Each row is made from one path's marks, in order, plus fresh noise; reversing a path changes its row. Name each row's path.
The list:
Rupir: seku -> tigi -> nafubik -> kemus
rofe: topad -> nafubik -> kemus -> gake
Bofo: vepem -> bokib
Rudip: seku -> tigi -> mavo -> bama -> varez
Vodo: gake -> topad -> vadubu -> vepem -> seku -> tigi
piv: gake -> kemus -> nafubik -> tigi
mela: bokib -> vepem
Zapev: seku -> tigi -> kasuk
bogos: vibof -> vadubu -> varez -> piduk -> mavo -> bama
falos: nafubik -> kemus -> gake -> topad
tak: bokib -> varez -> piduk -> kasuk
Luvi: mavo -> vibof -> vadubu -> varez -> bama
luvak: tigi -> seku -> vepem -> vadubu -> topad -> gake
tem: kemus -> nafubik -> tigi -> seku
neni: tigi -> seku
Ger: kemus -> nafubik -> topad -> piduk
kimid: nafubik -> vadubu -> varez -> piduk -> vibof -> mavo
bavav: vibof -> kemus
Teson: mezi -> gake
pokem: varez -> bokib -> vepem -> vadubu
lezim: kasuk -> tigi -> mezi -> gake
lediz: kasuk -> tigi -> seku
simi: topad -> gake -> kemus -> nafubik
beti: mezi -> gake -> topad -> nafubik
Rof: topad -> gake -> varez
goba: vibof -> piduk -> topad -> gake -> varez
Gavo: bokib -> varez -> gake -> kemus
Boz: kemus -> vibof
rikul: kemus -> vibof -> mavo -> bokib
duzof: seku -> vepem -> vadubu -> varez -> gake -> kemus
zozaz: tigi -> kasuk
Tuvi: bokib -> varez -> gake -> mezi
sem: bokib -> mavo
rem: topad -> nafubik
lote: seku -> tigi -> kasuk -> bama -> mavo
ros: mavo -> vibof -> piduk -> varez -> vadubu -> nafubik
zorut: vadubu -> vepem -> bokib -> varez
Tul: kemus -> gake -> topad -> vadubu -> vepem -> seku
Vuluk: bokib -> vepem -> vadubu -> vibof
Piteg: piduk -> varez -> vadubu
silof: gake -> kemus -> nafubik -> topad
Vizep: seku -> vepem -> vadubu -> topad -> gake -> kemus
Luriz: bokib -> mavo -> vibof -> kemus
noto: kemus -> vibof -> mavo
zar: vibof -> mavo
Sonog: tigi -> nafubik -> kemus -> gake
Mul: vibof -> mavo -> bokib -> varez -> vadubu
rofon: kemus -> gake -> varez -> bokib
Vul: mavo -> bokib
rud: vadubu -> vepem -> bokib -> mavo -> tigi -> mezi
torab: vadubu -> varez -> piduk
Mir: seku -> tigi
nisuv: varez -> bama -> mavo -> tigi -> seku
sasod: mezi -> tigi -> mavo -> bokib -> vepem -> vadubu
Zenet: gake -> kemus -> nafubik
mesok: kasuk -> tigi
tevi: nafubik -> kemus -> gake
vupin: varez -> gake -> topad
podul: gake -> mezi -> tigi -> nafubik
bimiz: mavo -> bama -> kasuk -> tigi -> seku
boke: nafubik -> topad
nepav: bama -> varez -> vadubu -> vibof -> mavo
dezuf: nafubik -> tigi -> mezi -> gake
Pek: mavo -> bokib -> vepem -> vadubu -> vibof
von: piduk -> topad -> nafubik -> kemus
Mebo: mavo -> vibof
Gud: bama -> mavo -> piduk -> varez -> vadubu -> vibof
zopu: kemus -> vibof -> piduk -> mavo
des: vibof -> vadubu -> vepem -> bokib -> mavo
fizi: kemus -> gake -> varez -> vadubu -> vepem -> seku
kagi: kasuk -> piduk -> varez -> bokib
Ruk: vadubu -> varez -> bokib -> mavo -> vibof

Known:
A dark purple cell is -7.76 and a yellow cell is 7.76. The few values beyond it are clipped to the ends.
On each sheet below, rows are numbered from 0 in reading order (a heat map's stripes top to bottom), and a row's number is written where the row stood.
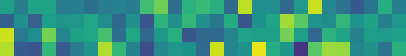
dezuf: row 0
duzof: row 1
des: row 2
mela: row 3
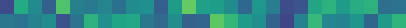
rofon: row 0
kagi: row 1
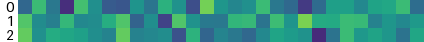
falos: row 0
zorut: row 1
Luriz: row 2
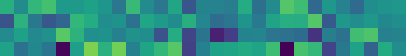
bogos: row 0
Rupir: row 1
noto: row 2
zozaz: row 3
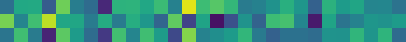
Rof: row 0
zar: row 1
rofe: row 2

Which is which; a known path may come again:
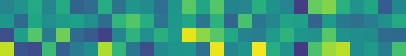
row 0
Gavo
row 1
goba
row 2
vupin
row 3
mela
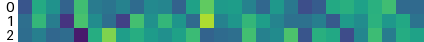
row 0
rofon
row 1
simi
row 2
lediz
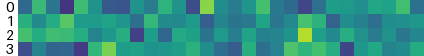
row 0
falos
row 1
bogos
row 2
Ruk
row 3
Zapev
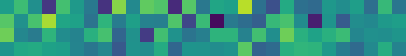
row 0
rem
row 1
Mebo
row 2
zorut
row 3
kimid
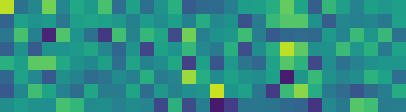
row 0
des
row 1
Rudip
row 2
rofe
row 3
duzof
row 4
Luvi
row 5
piv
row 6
Piteg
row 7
noto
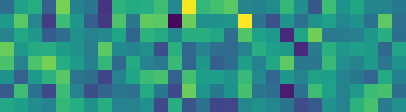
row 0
Rof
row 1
boke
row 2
Sonog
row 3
Luriz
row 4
Mul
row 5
beti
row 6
tevi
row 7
rikul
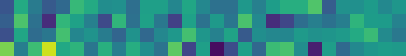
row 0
Rupir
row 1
Ger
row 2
fizi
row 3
zar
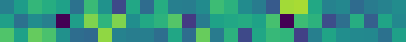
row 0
torab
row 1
zozaz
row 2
Vul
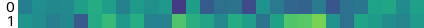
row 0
zopu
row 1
luvak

